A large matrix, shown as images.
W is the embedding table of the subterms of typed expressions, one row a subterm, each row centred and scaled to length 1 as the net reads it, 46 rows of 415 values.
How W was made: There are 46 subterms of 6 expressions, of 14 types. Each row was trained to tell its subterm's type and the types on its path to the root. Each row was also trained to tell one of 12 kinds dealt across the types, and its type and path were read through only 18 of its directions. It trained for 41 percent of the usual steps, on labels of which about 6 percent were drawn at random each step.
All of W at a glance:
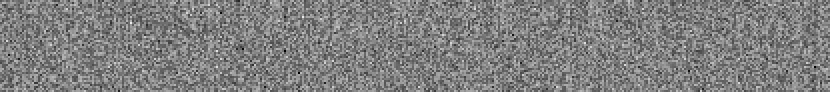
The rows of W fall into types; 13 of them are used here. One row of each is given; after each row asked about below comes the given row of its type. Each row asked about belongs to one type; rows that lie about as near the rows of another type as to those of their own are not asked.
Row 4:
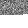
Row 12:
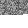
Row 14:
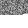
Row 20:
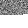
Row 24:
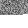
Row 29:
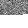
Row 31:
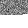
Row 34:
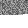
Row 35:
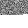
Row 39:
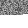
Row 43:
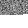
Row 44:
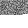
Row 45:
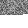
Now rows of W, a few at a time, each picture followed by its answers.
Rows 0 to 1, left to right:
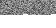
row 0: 4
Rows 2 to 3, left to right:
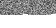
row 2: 31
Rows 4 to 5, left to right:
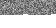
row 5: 35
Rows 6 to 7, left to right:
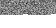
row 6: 39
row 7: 24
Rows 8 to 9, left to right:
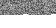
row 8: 4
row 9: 35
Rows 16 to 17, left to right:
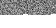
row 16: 34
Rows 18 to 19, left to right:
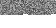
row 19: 4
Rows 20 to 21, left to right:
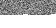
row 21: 4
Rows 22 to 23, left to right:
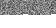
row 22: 34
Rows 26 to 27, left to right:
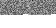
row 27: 34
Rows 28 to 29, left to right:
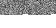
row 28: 44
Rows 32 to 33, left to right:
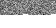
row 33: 31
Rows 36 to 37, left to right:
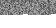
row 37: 39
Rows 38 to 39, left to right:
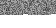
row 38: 34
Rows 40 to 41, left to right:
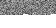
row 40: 35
